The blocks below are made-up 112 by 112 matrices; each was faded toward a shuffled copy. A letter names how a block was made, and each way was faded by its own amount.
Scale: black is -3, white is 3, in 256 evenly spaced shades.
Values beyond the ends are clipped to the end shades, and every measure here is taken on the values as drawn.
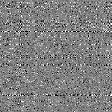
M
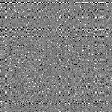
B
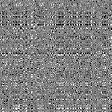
B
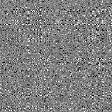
M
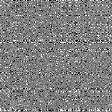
M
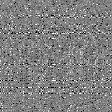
M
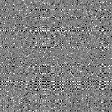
B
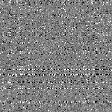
M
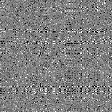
M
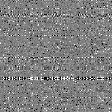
B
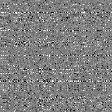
M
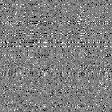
M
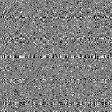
B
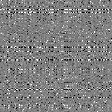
B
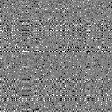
B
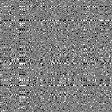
B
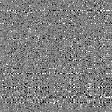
M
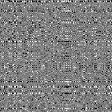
B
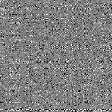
M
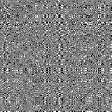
B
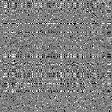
B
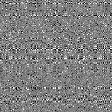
B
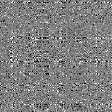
M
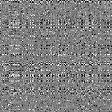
B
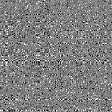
M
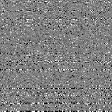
M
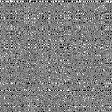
B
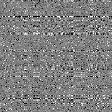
B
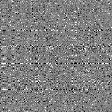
M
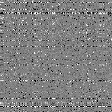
B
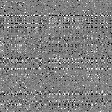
B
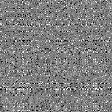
M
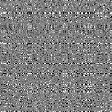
B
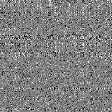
M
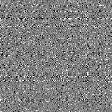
M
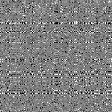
B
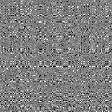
B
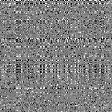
B
